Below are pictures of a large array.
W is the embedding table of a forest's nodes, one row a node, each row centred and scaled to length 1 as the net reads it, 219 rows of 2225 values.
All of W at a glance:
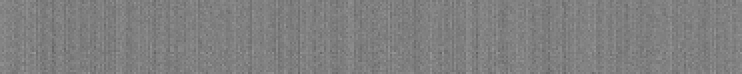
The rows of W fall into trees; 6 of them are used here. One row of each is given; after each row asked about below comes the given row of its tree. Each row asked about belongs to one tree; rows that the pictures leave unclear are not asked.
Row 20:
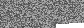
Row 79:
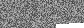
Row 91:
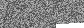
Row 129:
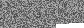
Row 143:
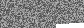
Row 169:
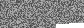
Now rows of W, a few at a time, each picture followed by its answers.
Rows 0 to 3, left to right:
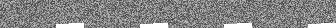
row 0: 79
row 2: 169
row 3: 169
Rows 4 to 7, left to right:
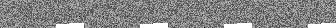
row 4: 129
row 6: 143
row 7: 129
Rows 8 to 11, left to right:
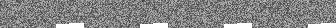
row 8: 169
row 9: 20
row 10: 143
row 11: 79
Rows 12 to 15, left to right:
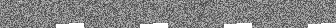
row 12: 20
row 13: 20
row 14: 79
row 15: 169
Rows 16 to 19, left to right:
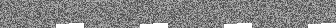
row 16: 129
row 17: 129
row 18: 91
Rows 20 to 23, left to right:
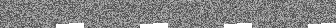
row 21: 143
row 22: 129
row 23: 143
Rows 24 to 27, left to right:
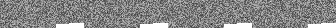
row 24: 169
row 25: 79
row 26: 79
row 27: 143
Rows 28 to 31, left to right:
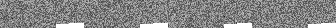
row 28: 91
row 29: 91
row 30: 143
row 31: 169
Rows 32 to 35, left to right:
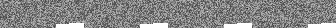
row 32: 79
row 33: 143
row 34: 129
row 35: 143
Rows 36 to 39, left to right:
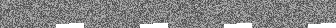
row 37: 143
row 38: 79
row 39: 79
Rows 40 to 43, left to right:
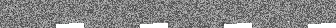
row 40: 20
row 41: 143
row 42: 20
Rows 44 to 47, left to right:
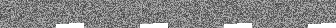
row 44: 79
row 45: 129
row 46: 129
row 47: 79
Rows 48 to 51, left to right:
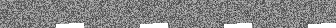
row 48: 91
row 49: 169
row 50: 20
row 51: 20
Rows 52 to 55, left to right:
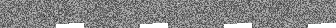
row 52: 129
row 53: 79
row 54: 169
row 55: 79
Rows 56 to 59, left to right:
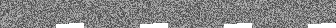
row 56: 143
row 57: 129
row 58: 129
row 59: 143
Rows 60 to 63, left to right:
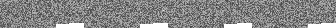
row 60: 129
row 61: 143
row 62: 20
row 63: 129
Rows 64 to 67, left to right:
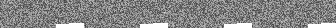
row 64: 143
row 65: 169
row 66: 79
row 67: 143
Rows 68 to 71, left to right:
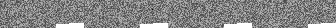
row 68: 169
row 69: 143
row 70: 79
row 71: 169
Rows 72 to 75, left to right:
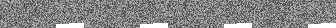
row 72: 79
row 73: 143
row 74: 169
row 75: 79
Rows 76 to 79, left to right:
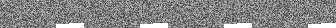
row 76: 129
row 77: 129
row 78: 129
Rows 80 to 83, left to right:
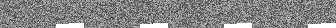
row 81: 129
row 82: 79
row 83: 143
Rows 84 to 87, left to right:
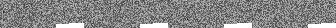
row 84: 79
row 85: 79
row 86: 169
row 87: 143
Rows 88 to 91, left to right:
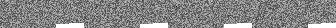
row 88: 169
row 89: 169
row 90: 169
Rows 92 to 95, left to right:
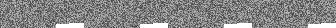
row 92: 143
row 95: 129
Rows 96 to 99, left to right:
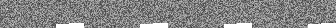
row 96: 20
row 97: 169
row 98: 79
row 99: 129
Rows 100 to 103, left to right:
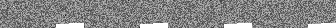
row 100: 91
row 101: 143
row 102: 91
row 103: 169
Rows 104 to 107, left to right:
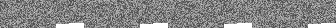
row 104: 169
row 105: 129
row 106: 91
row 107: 143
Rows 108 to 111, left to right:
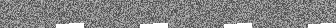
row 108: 169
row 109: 79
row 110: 143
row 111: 79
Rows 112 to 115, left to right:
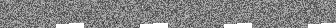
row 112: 169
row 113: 91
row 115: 129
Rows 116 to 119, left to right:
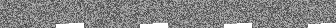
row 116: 91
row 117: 79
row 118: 169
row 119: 79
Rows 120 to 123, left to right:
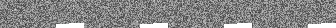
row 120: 91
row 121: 129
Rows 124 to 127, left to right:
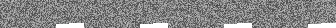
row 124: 79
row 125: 20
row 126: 143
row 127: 91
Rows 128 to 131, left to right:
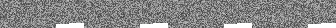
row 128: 79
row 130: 169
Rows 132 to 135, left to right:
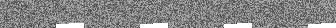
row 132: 91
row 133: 143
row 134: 143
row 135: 129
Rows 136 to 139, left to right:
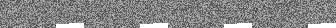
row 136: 169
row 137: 169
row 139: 79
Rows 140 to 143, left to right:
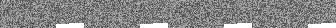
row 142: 129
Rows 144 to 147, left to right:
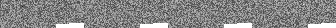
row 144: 143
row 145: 143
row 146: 143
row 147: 129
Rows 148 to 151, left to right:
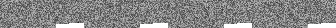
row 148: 129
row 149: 79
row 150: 129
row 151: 129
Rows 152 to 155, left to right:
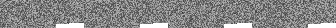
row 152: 129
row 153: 129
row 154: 143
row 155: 79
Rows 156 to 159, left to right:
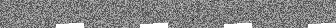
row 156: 169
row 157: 169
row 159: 169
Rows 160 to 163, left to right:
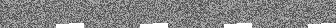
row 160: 169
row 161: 169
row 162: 79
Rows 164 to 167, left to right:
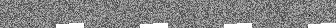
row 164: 20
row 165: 143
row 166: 129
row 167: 79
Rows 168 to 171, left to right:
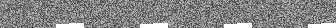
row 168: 143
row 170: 143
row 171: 20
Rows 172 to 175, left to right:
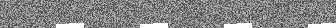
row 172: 169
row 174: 79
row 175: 79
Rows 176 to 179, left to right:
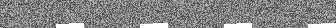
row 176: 20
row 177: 169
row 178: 169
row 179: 143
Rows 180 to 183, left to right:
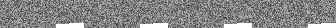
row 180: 169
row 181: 143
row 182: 143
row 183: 129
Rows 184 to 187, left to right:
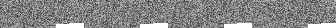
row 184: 129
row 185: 143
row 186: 91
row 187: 129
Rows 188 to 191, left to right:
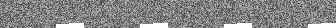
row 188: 20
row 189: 169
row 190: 129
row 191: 91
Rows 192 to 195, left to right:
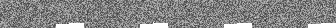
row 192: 79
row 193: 79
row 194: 169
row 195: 169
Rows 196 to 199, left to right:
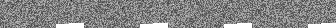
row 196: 169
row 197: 91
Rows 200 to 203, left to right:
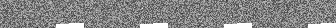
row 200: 91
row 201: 143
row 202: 169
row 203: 79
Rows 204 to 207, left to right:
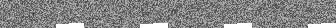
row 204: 79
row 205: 169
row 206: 143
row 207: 143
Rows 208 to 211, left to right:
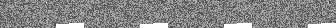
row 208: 20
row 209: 143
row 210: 91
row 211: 143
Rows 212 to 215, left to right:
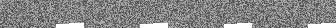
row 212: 91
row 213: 169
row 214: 143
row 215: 129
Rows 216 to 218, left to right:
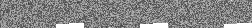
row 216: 143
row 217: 20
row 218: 169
